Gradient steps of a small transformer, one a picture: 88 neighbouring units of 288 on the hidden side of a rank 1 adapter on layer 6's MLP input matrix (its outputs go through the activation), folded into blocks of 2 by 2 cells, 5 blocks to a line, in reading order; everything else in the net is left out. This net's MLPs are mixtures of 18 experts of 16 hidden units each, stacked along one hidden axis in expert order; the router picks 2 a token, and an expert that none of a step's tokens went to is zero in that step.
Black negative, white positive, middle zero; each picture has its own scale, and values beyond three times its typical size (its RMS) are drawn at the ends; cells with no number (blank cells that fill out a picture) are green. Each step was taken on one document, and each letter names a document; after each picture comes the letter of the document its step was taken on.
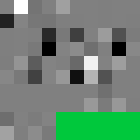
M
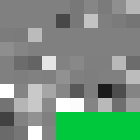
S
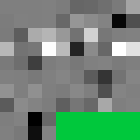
S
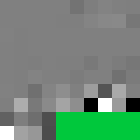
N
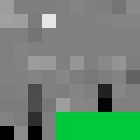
S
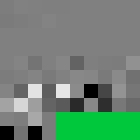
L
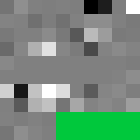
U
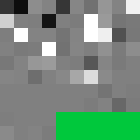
M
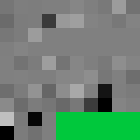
S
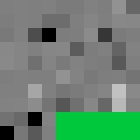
S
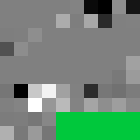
U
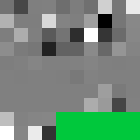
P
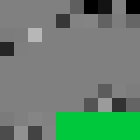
U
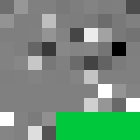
P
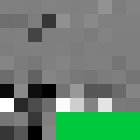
L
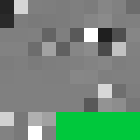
P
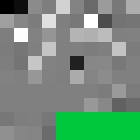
M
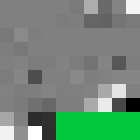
N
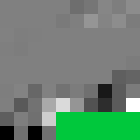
N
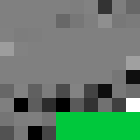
N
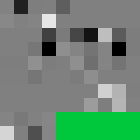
M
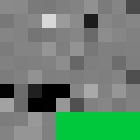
L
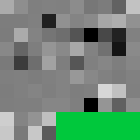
P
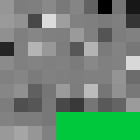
U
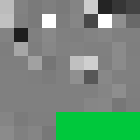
M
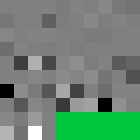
S
